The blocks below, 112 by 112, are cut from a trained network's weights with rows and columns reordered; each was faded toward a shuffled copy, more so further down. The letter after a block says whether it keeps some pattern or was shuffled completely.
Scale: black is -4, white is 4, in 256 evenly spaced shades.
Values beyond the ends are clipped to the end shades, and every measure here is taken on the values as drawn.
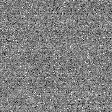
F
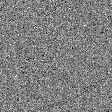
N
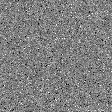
N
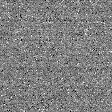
F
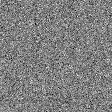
N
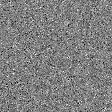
N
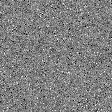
N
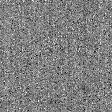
F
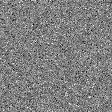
N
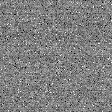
F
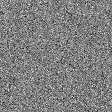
N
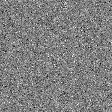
N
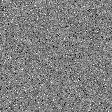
N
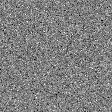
N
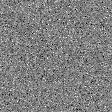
N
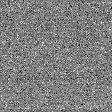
F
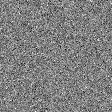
N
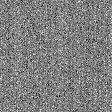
F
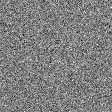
N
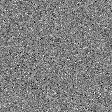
N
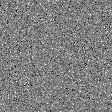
N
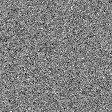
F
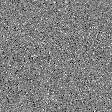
N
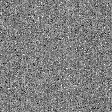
F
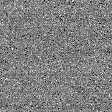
F
